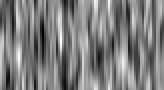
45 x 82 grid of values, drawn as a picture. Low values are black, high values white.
Overall the values sit about 50% of the way up the scale. No overall slope runs across the table. Streaks run downward. The histogram is bell-shaped.
